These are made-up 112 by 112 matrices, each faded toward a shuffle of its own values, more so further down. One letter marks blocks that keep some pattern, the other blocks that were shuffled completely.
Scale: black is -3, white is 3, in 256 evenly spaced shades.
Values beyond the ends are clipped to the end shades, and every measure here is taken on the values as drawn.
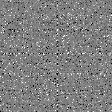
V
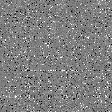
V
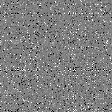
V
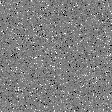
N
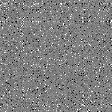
V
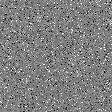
N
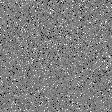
N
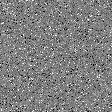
N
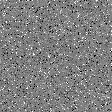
N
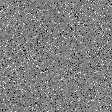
N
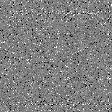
V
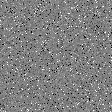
N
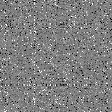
V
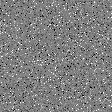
N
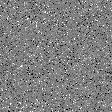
N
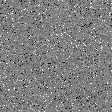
N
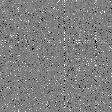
V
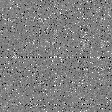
V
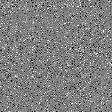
V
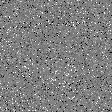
N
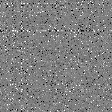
V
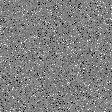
N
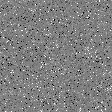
N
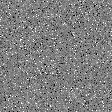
N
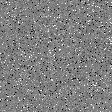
N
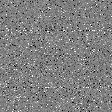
V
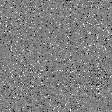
V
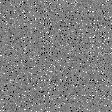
V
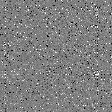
V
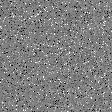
N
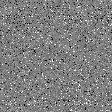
V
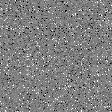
V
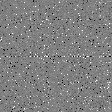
V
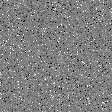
N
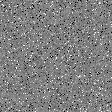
N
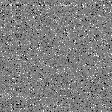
V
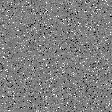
V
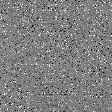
V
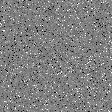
N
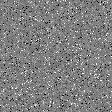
N
